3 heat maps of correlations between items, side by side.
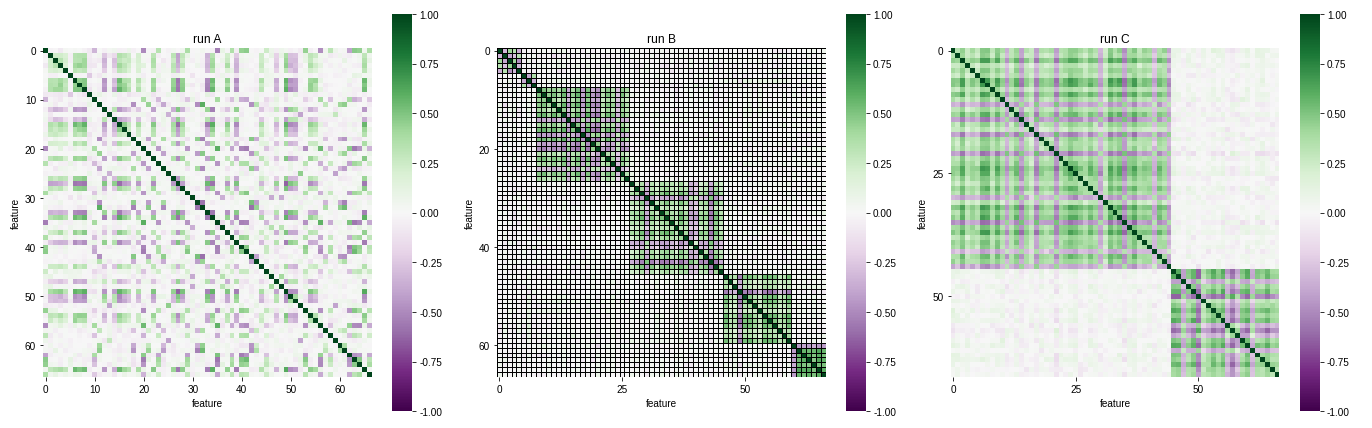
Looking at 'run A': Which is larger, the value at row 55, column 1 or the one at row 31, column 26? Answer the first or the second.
the first
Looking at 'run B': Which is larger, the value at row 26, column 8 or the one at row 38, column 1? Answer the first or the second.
the first
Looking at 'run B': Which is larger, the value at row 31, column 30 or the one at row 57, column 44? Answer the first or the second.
the second
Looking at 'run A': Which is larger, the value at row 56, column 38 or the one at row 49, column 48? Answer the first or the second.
the second
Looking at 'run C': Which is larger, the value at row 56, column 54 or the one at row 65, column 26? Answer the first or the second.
the second
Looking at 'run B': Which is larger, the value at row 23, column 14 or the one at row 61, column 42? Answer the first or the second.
the second
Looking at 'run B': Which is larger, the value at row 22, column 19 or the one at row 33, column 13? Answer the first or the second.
the second
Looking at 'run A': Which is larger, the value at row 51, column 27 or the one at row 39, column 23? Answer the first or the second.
the first
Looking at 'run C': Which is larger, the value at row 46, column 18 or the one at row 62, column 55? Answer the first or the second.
the second
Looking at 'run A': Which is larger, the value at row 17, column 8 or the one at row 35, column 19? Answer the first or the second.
the first
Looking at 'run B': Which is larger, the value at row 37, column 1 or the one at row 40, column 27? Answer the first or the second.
the first
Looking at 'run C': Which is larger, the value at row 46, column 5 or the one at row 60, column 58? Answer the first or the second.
the first
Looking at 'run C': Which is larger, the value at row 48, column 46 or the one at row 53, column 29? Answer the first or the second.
the first
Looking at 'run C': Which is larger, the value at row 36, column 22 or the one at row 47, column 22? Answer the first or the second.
the first
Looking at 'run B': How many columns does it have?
67
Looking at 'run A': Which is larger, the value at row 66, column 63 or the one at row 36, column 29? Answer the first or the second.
the first
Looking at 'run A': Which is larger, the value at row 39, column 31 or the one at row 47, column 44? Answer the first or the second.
the first
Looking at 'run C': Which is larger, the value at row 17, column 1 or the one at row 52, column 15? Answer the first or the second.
the second
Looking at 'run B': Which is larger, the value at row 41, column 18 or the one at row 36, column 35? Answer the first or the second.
the second
